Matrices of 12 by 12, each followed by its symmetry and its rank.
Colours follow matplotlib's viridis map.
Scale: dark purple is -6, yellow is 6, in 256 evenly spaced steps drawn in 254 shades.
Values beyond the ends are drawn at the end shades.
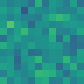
antisymmetric, full rank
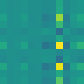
neither, rank one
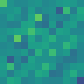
symmetric, full rank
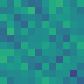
symmetric, full rank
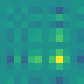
symmetric, rank one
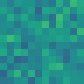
antisymmetric, full rank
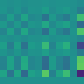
neither, rank one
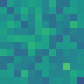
symmetric, full rank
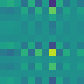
neither, rank one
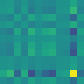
symmetric, rank one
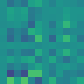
neither, rank two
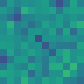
symmetric, full rank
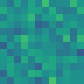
antisymmetric, full rank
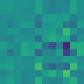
neither, rank two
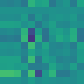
neither, rank two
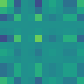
symmetric, rank one
